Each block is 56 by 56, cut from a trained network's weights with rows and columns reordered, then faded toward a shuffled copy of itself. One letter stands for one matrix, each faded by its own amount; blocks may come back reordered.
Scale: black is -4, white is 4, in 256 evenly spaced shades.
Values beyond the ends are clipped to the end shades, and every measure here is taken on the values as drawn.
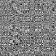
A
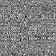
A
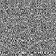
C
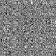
A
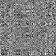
A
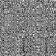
A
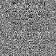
A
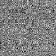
A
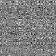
A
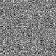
C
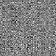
A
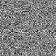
C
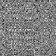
A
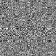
C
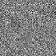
C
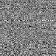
C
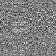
C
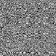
C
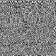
C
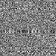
C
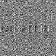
A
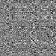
A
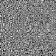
A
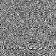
C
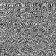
C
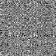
A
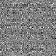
A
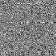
C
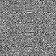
C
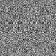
C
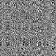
A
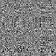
A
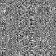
A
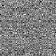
A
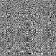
A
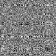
C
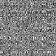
A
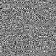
C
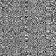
A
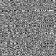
C
